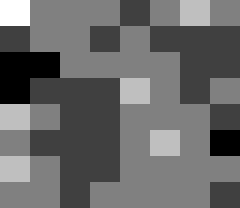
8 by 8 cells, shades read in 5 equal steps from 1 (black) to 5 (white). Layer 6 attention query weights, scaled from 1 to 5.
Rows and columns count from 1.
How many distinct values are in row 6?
4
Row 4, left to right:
1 2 2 2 4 3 2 3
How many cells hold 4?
5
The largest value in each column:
5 3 3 3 4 4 4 3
